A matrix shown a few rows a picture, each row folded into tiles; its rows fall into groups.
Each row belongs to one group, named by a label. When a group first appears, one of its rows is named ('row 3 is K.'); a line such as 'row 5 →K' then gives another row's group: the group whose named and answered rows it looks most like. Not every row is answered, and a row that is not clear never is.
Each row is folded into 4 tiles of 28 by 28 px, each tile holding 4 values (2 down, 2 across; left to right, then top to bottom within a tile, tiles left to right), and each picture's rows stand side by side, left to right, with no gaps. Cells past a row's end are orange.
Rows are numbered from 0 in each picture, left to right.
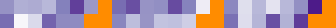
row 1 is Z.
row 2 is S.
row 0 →S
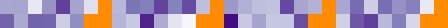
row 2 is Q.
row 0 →Q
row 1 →Z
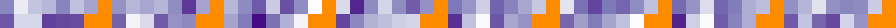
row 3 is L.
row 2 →Z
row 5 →Z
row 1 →S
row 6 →S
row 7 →Q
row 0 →S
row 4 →S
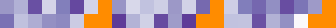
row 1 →S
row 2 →Z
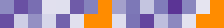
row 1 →Z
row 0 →L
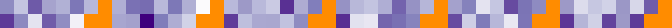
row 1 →Z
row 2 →Q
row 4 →Q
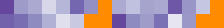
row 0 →L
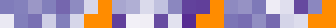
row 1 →S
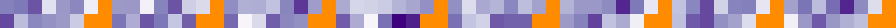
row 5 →Z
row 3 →S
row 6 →Z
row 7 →Z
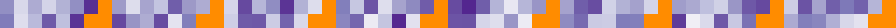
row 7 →Z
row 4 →L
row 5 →L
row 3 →L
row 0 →S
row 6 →S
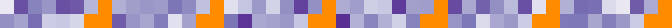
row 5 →L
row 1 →Q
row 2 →L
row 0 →Z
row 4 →L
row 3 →Q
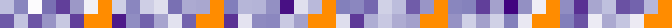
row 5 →L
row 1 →Q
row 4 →Z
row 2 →Q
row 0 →Q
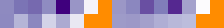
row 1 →Z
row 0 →Z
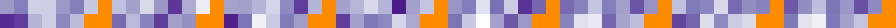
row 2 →L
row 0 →L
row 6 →L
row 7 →S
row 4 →S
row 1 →Q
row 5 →S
